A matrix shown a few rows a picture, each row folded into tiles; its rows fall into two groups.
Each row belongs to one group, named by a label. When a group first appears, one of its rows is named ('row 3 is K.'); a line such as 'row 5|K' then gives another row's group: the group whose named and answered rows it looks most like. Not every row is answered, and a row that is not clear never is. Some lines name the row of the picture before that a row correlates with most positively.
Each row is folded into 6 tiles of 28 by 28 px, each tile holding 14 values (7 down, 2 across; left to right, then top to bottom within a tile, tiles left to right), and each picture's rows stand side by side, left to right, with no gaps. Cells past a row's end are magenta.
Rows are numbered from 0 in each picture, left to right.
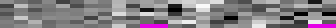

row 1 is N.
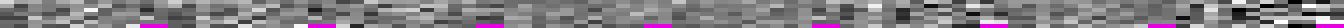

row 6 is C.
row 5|N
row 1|C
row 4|C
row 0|C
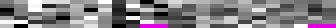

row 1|C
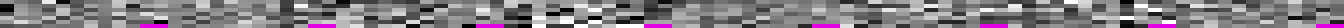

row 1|N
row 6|N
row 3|C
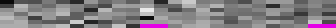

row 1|N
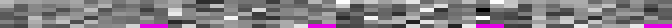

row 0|C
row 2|C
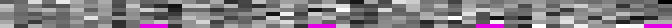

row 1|N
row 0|N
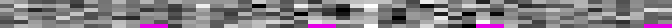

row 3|N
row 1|N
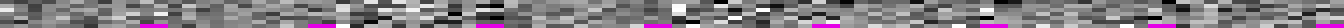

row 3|C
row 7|N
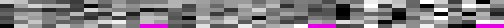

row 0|N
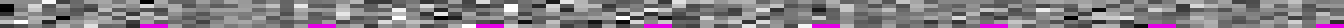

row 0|N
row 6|N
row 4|C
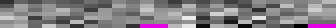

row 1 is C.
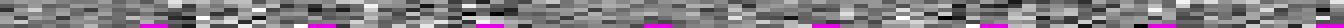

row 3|N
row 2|N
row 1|C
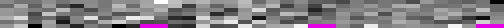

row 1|C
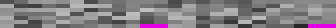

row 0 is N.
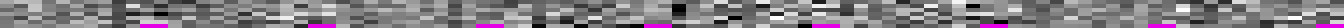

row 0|N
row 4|N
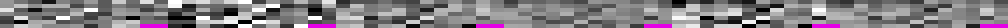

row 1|C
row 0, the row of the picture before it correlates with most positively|6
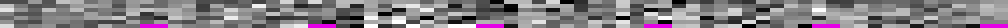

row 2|C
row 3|N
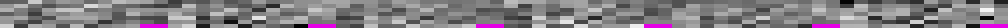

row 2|C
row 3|C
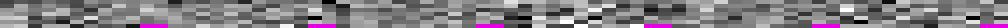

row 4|N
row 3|C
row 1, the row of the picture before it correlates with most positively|5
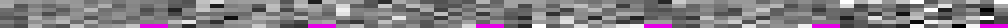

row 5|C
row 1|N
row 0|C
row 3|C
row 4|C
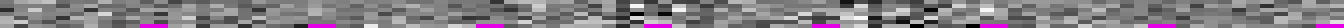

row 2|C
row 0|N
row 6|C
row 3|N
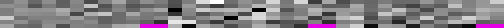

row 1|N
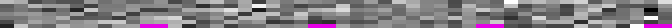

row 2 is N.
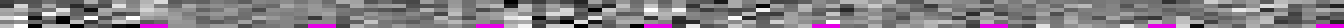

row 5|N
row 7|N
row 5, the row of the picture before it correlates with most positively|0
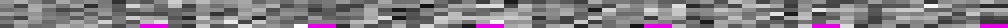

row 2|N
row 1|C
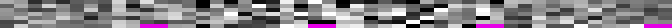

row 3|C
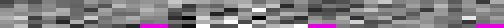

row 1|C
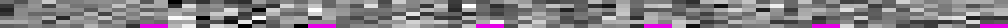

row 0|N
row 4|N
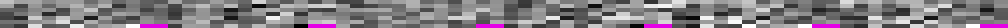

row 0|C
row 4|C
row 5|C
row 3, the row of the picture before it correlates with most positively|0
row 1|N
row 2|N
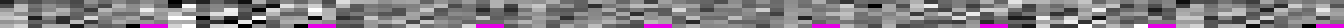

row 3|N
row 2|C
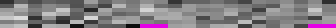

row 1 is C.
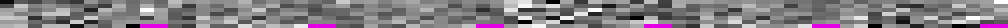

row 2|C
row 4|C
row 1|C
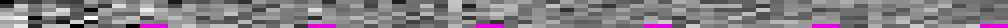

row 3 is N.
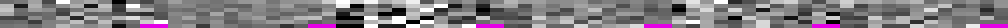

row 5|C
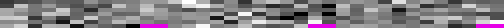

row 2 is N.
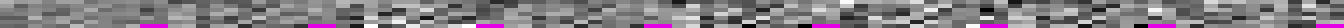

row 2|C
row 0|C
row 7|N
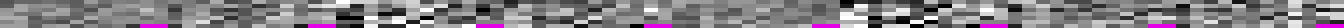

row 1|N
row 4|C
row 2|C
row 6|N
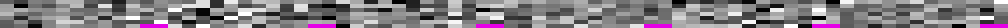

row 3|C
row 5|C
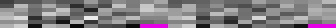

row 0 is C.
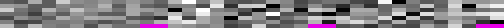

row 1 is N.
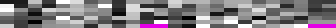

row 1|C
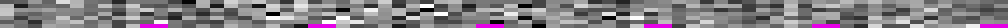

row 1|N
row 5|C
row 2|N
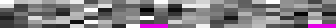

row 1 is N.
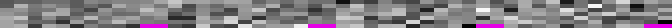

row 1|C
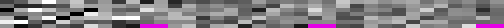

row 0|N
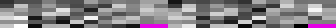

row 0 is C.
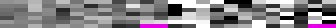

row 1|N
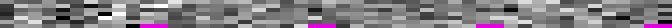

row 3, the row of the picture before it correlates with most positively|1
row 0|N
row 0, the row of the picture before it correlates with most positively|1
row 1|C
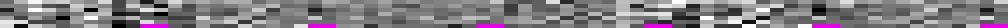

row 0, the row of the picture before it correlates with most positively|3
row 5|C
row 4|C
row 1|C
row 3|N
